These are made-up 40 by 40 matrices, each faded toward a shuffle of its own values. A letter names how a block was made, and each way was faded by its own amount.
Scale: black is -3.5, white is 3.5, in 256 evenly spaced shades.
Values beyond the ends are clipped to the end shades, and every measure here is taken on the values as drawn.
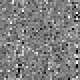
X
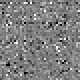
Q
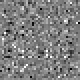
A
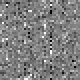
X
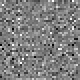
A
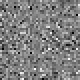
A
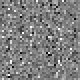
X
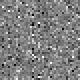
X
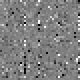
Q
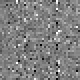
X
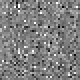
A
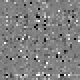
Q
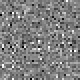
A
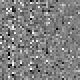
X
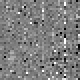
X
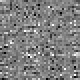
A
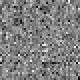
A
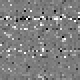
Q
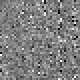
X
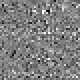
A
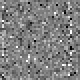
X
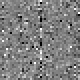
X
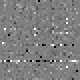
Q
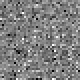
A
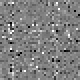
Q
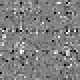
Q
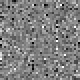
X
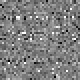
A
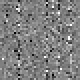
X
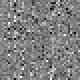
X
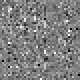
X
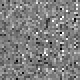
X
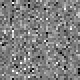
X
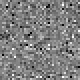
A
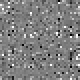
Q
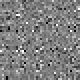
A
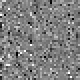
X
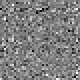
A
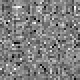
A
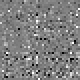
Q
